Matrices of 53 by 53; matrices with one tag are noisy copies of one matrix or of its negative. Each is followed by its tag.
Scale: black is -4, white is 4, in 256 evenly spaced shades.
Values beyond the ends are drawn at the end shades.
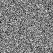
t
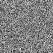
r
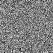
r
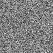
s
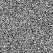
s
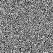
r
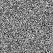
s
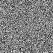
r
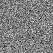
s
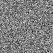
s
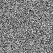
s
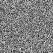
r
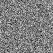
t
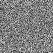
r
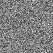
s
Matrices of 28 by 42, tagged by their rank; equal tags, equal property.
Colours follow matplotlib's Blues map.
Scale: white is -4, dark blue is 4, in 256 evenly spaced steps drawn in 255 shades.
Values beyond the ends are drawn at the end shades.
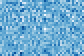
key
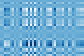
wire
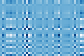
wire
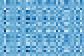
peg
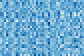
key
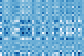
peg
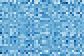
key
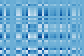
wire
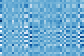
peg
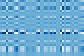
wire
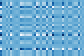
wire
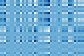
wire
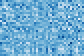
key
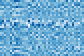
key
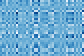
peg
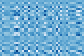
peg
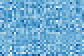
key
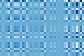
wire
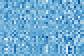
key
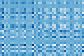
peg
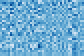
key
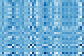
peg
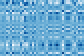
peg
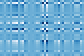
wire
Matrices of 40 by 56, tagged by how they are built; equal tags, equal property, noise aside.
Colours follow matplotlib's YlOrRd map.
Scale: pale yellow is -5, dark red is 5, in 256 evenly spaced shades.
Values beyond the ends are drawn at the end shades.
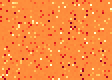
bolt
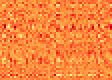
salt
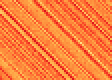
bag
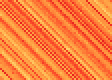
bag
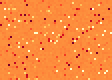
bolt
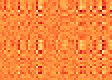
salt
